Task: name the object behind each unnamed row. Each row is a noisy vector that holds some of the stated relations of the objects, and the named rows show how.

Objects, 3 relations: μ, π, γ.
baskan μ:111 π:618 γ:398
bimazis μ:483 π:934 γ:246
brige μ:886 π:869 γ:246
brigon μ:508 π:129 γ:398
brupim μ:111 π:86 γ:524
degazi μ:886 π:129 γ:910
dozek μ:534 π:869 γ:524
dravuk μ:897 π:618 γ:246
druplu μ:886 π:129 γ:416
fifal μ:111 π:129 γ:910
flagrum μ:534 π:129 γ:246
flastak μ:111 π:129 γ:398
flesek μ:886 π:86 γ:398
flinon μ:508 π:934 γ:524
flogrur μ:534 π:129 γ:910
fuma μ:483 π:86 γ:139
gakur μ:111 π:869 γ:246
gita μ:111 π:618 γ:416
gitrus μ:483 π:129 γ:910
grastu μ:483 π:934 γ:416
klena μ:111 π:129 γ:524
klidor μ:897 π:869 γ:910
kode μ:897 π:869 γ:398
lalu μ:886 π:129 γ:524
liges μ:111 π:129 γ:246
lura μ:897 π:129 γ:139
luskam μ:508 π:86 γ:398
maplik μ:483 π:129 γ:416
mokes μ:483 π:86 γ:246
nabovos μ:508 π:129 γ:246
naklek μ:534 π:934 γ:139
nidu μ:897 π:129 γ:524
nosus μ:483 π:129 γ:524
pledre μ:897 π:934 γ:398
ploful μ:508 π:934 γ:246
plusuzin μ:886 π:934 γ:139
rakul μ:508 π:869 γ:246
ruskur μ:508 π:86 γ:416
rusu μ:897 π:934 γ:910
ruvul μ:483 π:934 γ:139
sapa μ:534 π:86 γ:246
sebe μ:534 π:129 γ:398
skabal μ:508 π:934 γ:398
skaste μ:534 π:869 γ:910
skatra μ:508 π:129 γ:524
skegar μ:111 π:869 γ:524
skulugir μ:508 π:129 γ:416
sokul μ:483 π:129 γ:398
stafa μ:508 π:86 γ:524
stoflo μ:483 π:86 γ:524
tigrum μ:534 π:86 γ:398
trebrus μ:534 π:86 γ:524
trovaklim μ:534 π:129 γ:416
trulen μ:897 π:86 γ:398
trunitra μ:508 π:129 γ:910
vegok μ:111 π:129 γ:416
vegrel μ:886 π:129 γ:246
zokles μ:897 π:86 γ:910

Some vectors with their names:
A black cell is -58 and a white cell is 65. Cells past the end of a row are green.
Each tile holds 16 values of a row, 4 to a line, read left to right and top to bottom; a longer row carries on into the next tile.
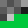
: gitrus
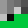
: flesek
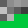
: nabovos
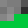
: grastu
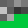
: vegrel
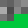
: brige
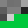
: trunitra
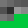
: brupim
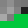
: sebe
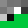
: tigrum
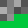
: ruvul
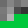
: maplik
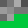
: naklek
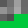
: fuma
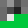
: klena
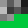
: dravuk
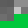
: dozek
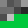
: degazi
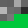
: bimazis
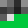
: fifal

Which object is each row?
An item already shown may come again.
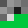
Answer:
lura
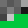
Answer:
gitrus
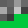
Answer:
mokes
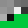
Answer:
luskam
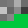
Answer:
ploful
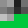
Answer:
flastak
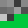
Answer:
kode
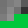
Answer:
grastu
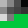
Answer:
baskan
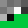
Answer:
tigrum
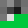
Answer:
klena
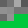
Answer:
naklek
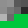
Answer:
pledre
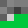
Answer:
nidu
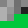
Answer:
brigon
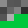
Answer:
rusu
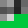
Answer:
vegok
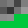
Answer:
skegar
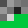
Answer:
lura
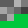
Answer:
flagrum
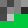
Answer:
flogrur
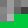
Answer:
skulugir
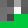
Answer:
trebrus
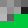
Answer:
skabal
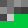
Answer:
nosus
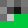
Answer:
liges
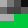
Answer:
gita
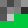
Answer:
flogrur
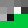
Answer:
luskam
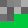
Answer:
rakul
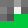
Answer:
stafa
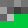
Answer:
lalu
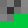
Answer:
gakur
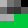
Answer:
gita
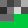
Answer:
skaste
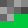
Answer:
flagrum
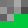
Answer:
flinon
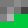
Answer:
trovaklim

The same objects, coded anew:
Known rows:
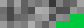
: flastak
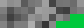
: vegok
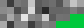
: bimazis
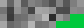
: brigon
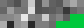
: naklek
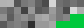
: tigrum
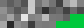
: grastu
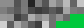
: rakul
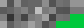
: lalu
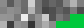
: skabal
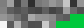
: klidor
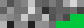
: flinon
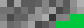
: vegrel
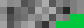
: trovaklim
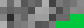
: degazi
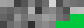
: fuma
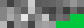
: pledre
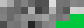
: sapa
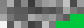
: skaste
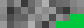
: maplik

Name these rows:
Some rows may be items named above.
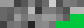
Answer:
fuma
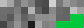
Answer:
brupim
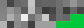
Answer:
pledre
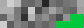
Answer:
dravuk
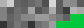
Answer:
ruskur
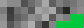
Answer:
trovaklim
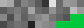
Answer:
stafa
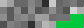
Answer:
luskam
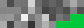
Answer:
skabal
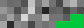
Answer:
grastu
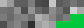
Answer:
flesek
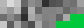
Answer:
baskan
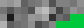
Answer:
trunitra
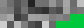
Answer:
brige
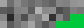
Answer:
skatra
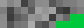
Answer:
skulugir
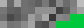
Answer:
liges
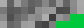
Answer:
flagrum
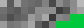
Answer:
liges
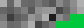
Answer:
nabovos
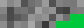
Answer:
vegok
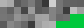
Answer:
trulen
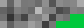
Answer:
klena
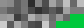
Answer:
rakul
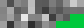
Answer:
ploful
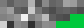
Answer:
rusu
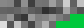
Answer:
skegar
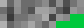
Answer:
sebe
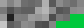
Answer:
flogrur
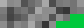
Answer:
vegok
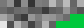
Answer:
dozek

